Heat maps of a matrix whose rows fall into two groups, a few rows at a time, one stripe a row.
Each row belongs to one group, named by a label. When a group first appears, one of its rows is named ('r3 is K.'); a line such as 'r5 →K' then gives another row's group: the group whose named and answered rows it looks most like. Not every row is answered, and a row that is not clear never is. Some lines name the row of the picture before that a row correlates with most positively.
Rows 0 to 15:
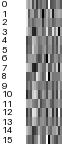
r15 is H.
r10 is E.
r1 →H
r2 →H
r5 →E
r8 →H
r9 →E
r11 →H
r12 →E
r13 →E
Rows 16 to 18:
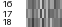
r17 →H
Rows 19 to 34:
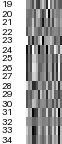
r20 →H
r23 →H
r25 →E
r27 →E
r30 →E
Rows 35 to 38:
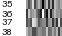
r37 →E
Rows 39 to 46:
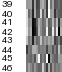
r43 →H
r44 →E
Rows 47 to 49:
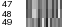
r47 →E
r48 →E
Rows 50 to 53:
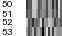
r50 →E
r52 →H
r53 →H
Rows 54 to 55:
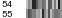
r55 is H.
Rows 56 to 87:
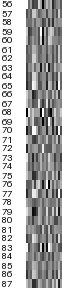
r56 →H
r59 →H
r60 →H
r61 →E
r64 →E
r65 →E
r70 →E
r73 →H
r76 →H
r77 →E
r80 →H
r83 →H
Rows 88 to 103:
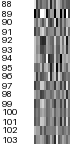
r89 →E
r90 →H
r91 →E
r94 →H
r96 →H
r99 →E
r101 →E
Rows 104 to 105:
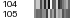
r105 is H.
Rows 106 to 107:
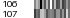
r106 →H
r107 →E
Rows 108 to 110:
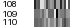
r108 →E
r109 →H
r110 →H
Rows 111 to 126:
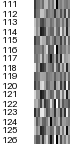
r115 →E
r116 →H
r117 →H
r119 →E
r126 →H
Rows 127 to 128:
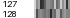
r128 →H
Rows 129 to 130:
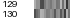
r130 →E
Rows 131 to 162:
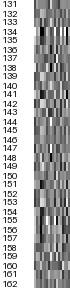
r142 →E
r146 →E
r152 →E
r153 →E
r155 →H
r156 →H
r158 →H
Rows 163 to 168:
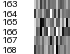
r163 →H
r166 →H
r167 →H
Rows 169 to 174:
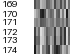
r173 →E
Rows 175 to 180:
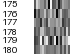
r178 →E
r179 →H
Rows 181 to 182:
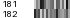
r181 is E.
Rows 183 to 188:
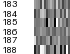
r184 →E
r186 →E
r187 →H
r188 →E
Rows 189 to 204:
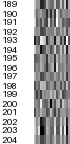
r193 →E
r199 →H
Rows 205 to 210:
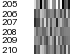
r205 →H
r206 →E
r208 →H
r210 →E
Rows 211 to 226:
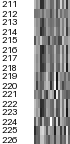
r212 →H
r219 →H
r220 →H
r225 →E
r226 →E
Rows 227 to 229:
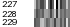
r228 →H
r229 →E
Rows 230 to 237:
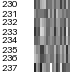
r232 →E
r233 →E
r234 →E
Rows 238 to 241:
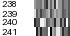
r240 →E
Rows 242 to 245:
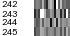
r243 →E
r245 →E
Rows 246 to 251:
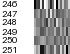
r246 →H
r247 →H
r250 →E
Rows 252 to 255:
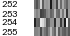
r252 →H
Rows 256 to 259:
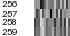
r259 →E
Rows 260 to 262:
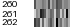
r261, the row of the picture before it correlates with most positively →256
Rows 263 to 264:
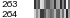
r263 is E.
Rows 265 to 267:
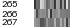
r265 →E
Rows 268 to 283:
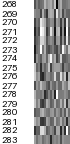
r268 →H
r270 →E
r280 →E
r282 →E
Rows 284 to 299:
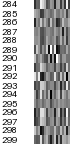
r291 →E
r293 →E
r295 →H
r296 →E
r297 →E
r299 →H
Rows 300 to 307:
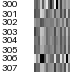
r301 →E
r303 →E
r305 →E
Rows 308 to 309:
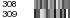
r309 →E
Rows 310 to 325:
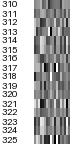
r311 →E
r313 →H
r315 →E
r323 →E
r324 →E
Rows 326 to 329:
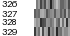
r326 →H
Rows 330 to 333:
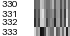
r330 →E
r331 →E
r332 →E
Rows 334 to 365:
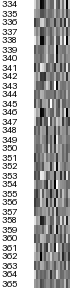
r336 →E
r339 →H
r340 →H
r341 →E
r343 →H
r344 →E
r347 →H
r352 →H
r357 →H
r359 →H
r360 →E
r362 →H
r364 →H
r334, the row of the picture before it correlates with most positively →333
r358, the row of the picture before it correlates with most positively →333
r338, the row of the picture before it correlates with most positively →333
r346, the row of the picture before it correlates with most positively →333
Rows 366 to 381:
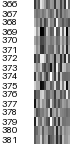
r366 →E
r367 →H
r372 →E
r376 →E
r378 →H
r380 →H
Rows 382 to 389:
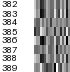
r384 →H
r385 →E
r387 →H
